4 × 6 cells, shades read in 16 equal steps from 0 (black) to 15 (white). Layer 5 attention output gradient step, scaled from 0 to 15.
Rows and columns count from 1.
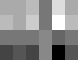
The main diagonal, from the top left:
10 10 7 8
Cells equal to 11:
3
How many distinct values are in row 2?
5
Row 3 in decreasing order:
8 7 7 7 7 6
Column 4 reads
7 7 8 8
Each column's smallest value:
4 5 4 7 0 5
